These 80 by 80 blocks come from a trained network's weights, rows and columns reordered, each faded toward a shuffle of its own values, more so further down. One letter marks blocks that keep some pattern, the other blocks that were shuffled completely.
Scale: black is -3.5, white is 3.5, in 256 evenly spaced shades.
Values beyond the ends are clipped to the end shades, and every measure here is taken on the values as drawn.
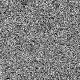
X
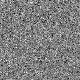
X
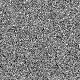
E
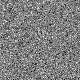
E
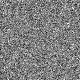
X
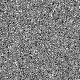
E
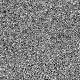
E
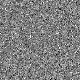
X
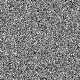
E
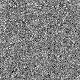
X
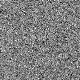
X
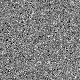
E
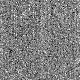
X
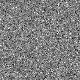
X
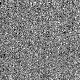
X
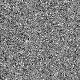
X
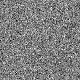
X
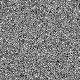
E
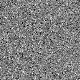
X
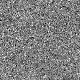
E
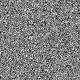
E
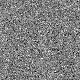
E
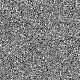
X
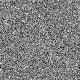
E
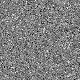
E
